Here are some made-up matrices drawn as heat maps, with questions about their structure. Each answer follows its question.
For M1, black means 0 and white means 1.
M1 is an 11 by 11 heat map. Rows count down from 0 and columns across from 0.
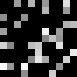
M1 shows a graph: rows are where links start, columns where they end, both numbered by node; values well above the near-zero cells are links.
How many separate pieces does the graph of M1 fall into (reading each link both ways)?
1
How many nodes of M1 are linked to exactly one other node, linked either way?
0
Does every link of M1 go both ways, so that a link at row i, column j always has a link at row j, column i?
yes
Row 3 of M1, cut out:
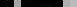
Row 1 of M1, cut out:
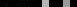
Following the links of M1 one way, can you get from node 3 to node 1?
yes
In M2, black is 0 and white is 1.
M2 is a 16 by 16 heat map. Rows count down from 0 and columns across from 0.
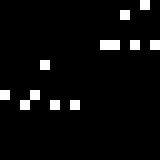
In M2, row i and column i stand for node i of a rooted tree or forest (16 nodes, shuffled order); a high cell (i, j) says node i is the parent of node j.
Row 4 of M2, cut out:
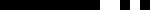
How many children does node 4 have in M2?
4
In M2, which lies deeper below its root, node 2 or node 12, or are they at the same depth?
node 2
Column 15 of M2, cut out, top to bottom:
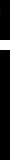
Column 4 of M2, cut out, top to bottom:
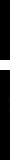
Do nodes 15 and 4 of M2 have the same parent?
no
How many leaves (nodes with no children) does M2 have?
10
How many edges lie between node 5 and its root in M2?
3
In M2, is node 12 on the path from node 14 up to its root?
no
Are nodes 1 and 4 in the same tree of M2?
no
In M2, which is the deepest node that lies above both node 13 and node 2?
4
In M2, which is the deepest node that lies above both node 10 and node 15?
4
